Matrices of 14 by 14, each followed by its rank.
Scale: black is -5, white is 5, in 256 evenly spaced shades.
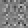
three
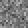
full rank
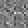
three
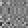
three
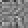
three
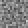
full rank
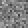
full rank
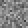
full rank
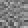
three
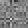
three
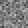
full rank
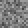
full rank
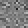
three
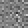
three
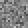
full rank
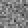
full rank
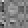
three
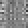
three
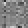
three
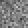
full rank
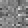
three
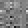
three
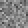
full rank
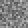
full rank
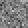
full rank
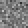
full rank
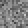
full rank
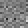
three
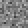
full rank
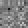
three
